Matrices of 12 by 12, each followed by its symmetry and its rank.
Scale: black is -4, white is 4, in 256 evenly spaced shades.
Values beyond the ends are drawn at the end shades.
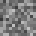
neither, full rank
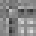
symmetric, rank two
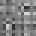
antisymmetric, rank two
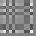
symmetric, rank one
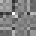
symmetric, rank two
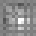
symmetric, rank two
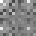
symmetric, rank two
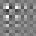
symmetric, rank one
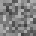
neither, full rank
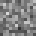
neither, full rank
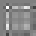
symmetric, rank one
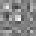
symmetric, rank two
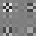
symmetric, rank one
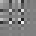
symmetric, rank one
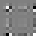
symmetric, rank one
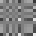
symmetric, rank one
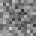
neither, full rank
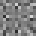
antisymmetric, rank two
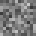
neither, full rank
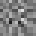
antisymmetric, rank two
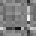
antisymmetric, rank two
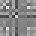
symmetric, rank two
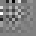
antisymmetric, rank two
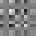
symmetric, rank one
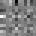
antisymmetric, rank two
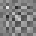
symmetric, rank two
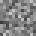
neither, full rank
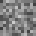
neither, full rank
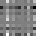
antisymmetric, rank two
